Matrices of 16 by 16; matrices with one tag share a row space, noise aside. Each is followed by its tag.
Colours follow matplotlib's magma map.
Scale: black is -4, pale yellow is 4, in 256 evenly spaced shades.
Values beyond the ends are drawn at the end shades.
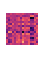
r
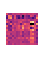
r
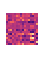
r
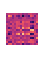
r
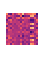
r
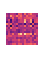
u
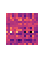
u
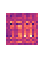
u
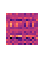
u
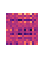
u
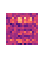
u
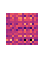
u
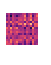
u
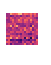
u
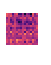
u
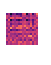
u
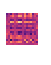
u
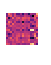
r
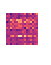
u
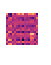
r
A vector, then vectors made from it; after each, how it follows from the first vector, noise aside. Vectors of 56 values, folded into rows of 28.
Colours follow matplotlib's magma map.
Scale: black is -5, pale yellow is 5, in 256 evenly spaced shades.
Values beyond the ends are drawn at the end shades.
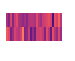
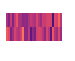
copied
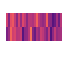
sign-scrambled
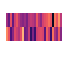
scaled up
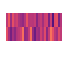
sign-scrambled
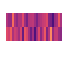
sign-scrambled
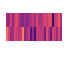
copied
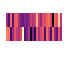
scaled up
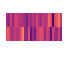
copied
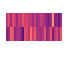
negated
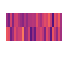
copied
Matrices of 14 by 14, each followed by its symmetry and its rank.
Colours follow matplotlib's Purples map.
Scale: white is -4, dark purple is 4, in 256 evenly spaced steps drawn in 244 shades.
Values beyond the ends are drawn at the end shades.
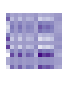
neither, rank one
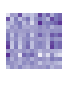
neither, rank two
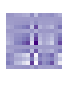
neither, rank one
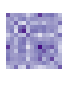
symmetric, rank three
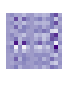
neither, rank two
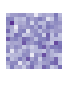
neither, full rank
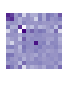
symmetric, rank three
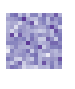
neither, full rank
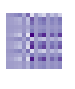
neither, rank one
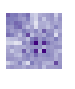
symmetric, rank three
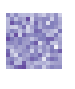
neither, full rank
